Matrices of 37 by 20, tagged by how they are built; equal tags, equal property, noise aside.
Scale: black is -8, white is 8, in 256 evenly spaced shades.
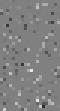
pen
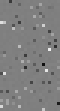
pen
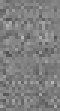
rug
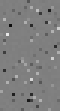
pen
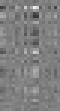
rug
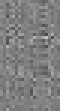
rug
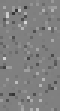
pen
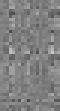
rug
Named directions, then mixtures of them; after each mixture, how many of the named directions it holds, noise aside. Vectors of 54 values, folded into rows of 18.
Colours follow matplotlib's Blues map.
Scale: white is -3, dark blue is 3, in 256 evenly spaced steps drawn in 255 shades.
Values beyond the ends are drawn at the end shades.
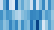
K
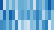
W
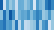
one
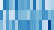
two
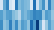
one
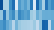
two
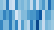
two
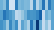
two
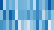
one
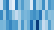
one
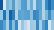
one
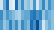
one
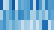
two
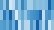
two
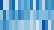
two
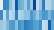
two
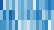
one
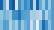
one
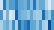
one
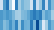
one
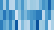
two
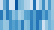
one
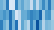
two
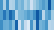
two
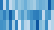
two
